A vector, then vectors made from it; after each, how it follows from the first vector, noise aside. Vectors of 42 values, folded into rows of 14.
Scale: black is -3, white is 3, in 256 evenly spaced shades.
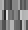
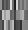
wrapped around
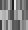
wrapped around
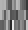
wrapped around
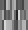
wrapped around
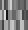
sign-scrambled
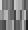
wrapped around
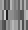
sign-scrambled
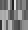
wrapped around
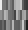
wrapped around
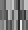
wrapped around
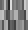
wrapped around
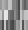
sign-scrambled
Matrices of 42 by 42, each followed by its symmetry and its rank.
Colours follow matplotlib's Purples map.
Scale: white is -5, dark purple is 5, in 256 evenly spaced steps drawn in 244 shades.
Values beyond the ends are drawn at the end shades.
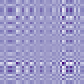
symmetric, rank one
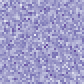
symmetric, full rank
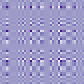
symmetric, rank one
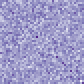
symmetric, full rank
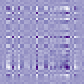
symmetric, rank two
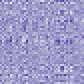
neither, rank five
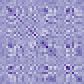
symmetric, rank five
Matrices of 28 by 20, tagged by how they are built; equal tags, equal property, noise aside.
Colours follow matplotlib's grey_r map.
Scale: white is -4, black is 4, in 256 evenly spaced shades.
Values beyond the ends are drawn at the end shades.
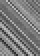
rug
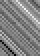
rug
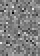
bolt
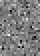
bolt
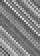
rug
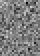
bolt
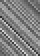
rug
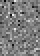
bolt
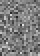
bolt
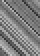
rug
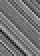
rug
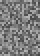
bolt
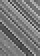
rug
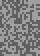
bolt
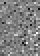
bolt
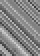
rug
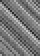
rug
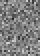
bolt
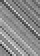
rug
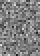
bolt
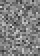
bolt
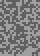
bolt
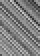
rug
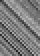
rug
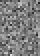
bolt
